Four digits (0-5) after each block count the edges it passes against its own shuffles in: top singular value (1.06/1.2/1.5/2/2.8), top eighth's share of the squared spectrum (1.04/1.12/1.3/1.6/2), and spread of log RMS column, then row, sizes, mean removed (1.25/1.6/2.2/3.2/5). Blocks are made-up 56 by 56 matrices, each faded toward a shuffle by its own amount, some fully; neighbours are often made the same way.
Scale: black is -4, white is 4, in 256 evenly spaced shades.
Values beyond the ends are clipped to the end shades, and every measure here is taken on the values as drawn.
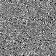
1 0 0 2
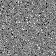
0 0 0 0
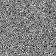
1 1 0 2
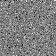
0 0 0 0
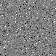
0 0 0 0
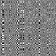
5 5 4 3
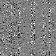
2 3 3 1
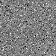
2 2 0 0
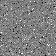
2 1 0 0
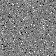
1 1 0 0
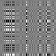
5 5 4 4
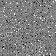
2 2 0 0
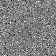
0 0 0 0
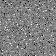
0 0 0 0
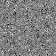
0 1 1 0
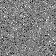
0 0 0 0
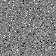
1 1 1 0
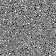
0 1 0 0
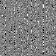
2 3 3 0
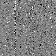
2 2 2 0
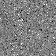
0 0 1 0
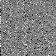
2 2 2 0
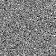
2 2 0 0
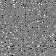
2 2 0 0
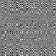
5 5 3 3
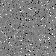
0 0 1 0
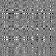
5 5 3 3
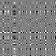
5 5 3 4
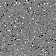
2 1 0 0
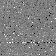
3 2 0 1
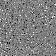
0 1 0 0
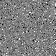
1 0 0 0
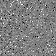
0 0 1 0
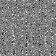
2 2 2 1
